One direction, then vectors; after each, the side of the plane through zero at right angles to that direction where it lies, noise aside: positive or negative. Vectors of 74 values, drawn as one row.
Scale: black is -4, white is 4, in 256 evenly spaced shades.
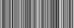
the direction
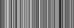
negative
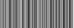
positive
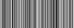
positive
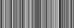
negative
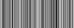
positive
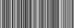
positive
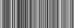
positive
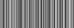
negative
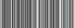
positive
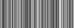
positive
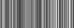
negative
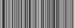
positive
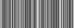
positive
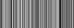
negative
